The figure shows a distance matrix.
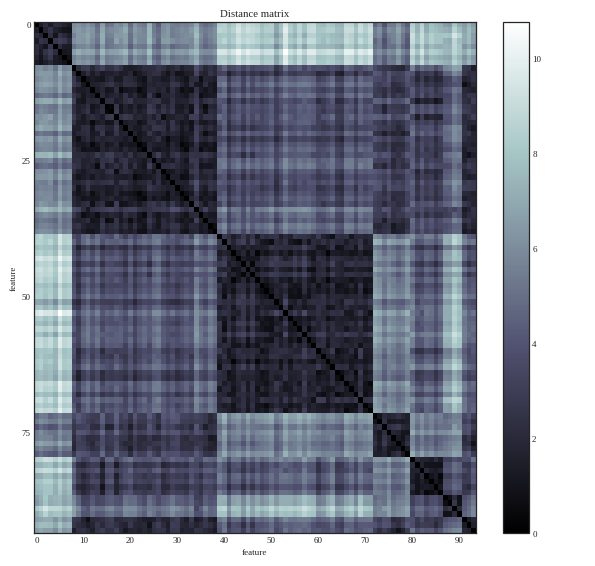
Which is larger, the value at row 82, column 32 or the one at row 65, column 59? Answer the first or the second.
the first
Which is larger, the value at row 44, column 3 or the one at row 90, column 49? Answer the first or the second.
the first
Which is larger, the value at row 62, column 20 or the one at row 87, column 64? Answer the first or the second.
the second
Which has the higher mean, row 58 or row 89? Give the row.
89
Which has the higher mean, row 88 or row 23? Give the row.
88
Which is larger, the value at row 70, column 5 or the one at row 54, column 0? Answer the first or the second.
the first
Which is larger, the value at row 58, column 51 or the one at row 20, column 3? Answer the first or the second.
the second
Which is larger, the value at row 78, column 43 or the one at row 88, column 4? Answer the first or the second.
the second
